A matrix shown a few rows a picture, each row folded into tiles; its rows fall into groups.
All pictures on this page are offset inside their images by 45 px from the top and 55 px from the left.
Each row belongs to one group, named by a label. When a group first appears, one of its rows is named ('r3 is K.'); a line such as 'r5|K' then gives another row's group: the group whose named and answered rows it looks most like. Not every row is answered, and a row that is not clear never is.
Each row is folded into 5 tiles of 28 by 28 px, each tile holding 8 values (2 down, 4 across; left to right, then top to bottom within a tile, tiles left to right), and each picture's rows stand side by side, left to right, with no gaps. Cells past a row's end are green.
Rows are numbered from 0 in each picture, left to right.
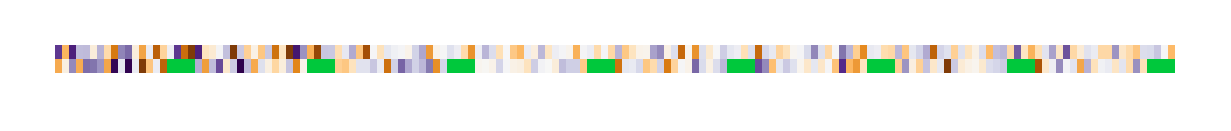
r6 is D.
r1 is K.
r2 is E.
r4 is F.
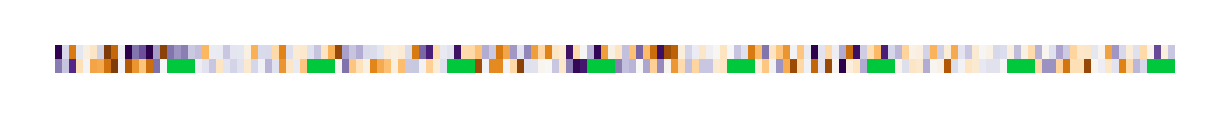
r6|D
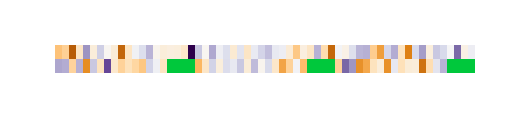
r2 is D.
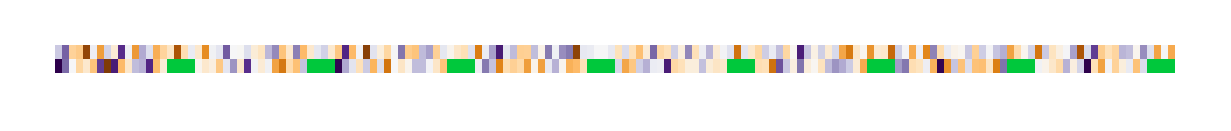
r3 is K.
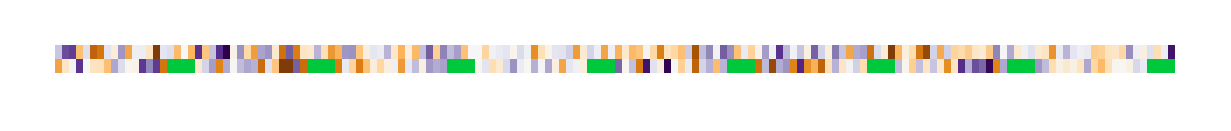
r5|D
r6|E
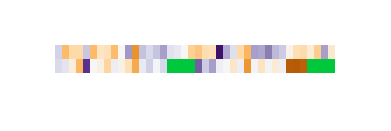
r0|D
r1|K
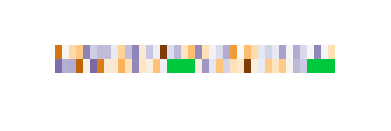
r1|D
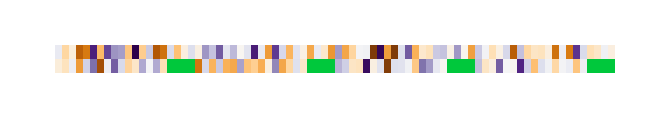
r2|D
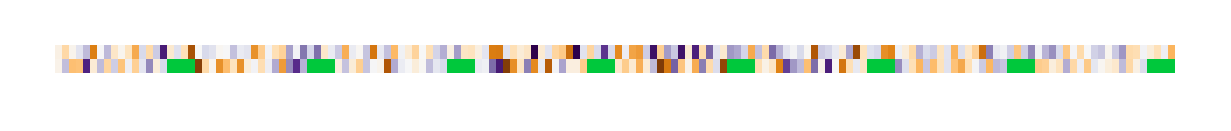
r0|D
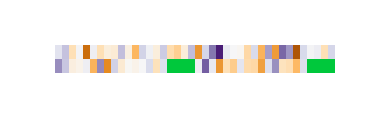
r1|K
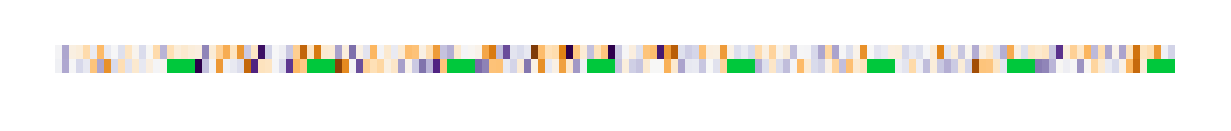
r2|F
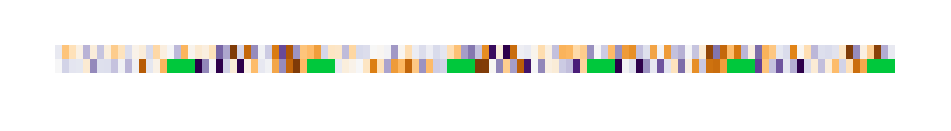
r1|K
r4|K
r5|K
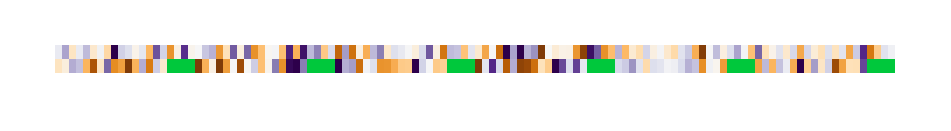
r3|F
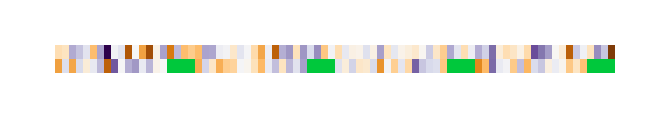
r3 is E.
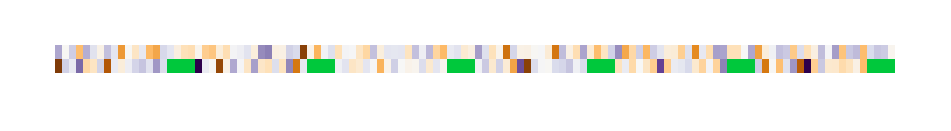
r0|F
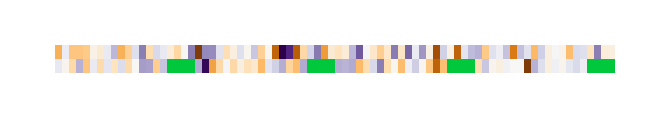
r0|E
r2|K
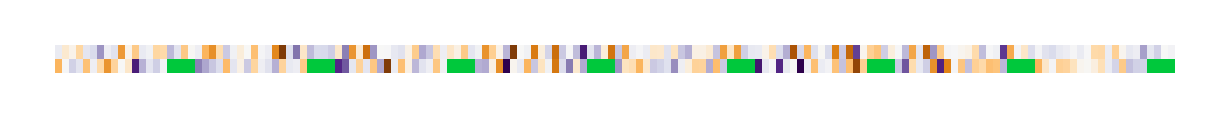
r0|F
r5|K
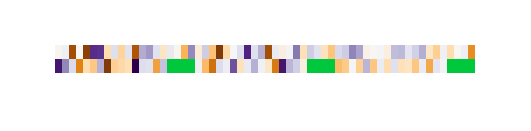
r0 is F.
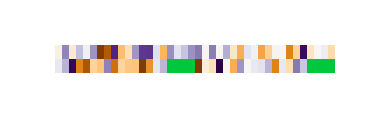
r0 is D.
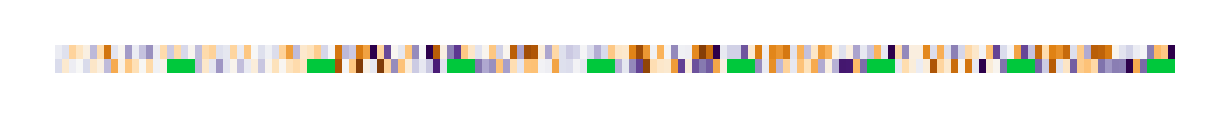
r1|K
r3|D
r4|E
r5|E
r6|E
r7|E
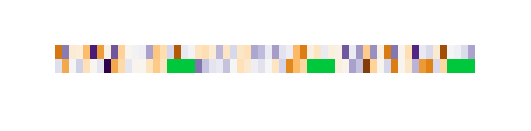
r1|K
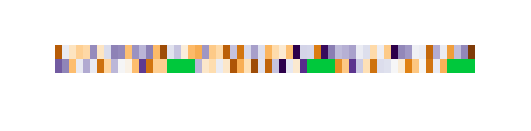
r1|E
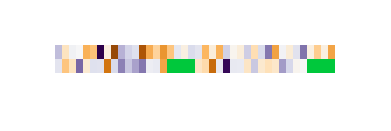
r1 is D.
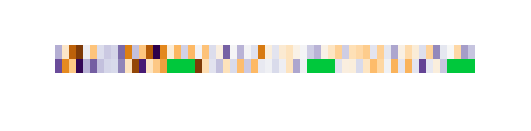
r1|F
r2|E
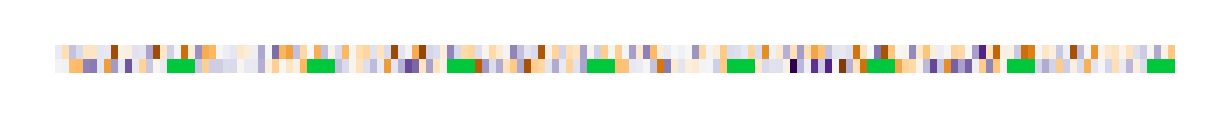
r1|K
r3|F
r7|D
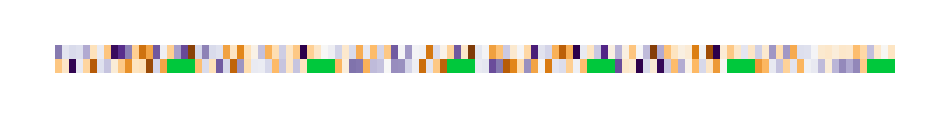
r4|K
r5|F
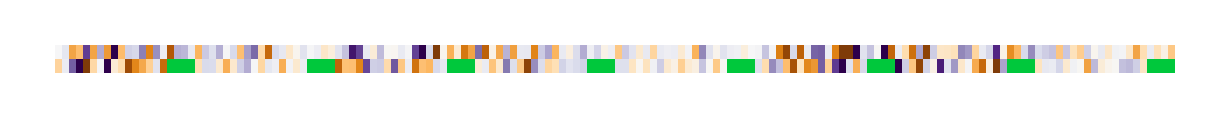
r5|E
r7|F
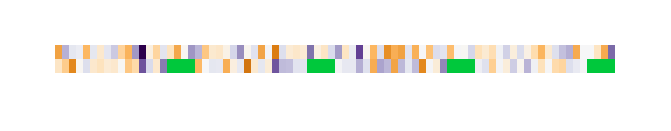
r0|E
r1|F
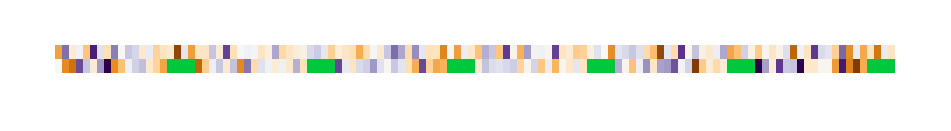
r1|F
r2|K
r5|K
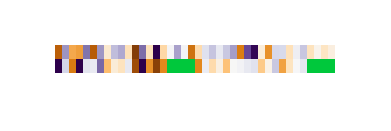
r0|K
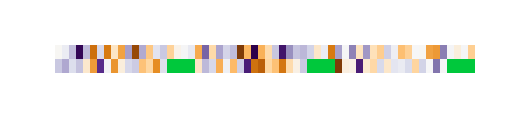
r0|K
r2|F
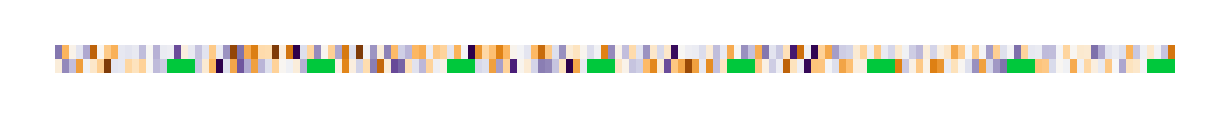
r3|E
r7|E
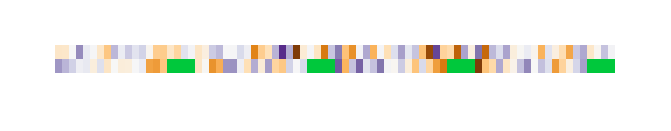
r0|K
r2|K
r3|F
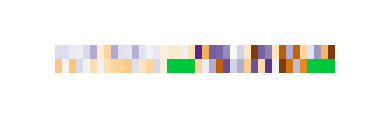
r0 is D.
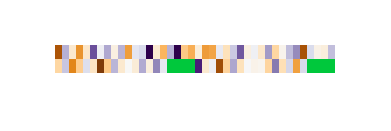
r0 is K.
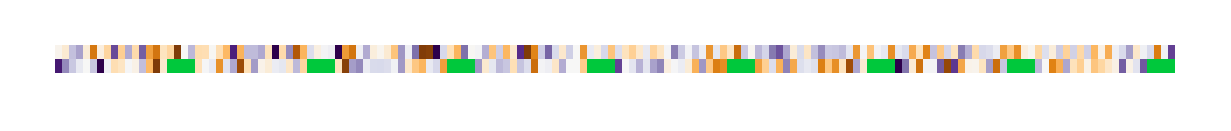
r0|K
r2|K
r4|K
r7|E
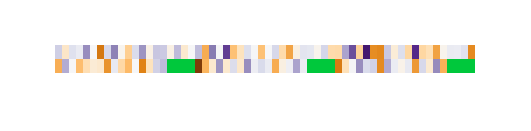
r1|F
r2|F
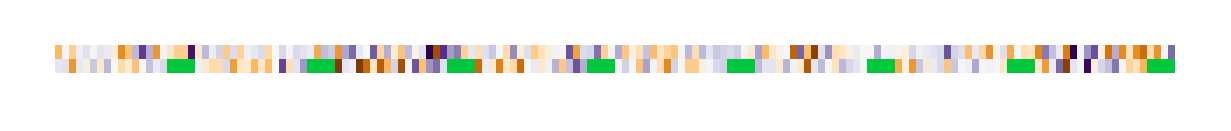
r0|E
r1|E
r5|D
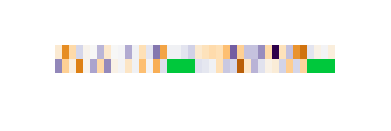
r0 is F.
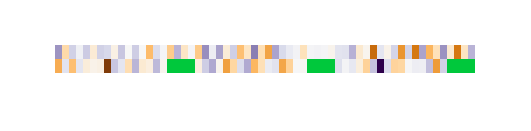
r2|K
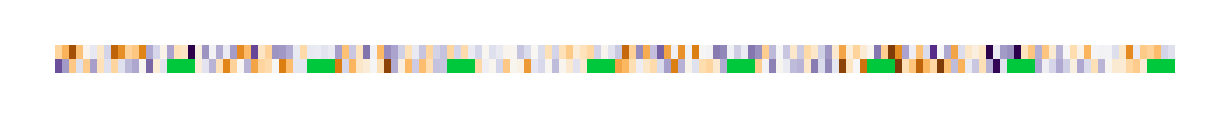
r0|E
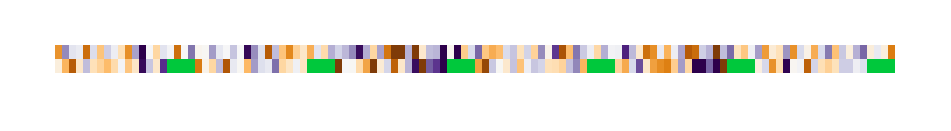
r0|E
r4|F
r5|D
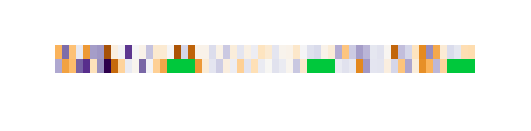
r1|F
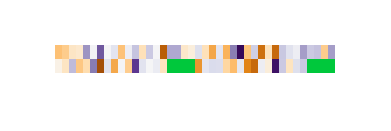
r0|F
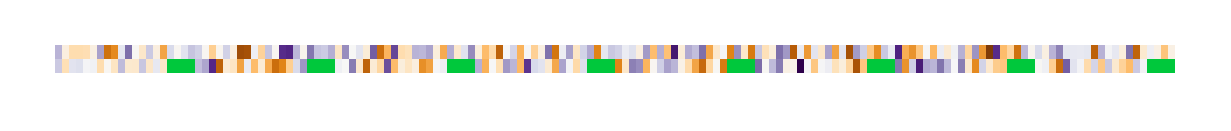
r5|K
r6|K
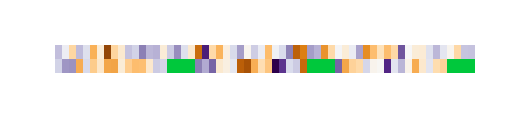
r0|D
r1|F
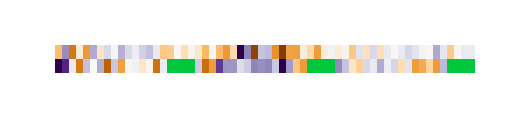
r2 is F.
